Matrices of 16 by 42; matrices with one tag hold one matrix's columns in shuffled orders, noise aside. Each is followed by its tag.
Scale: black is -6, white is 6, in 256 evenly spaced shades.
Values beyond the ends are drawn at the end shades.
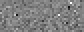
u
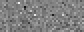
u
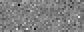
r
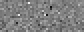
u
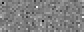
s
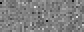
s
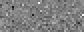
u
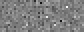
s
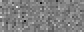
s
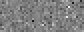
s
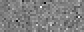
s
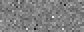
r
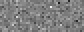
s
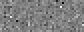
s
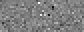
u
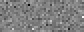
r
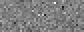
u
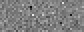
u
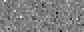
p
